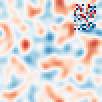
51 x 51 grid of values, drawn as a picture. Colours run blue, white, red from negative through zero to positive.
Mirror symmetry: none. Odd patch: rougher, in the top right. Odd rows or columns: none. Roughest part: top right. Grain: blotchy. Average level on the scale: 50%. Slope: none.
